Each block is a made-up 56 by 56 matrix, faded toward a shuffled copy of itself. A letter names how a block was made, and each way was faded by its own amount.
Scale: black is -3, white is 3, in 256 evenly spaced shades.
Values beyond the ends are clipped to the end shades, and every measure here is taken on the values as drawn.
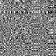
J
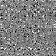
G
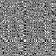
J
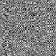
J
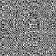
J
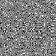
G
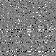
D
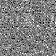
G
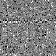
G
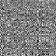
J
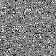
G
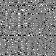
D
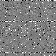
D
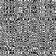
J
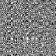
J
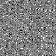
G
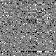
D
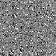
G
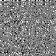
D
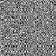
J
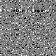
D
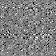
D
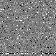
D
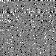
D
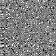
G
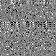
D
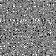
D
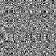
J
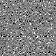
D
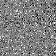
G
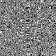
G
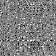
D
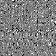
G
